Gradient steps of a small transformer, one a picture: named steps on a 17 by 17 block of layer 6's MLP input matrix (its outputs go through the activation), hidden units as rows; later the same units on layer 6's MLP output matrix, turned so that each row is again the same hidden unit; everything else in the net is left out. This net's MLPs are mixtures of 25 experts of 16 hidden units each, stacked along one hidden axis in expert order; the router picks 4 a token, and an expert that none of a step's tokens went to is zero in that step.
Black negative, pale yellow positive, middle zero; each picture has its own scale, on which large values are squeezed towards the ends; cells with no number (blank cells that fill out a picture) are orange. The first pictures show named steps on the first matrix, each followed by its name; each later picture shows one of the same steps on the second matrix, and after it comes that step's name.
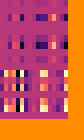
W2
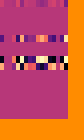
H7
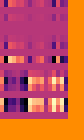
W2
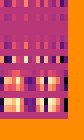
W2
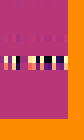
H7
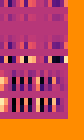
W2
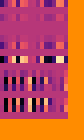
W2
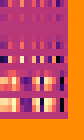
W2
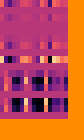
W2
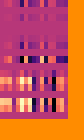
W2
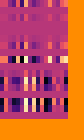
W2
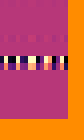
H7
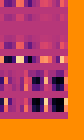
W2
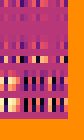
W2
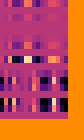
W2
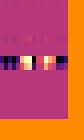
H7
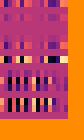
W2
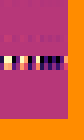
H7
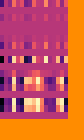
W2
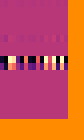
H7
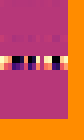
H7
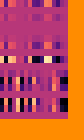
W2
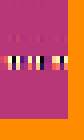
H7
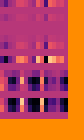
W2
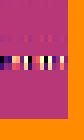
H7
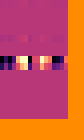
H7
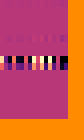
H7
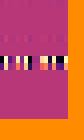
H7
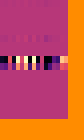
H7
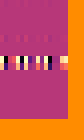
H7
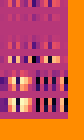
W2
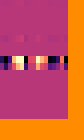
H7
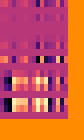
W2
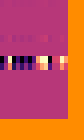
H7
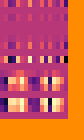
W2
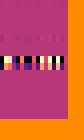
H7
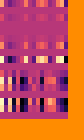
W2
